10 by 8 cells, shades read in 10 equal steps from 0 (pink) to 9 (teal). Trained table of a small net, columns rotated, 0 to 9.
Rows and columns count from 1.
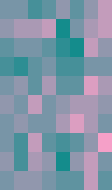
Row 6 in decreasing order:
5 5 4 4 4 3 3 2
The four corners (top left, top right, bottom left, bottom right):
5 2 5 6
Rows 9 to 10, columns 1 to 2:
4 7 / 5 4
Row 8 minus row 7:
0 3 -3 1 4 5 1 -5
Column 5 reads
4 9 8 7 6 4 3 7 9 6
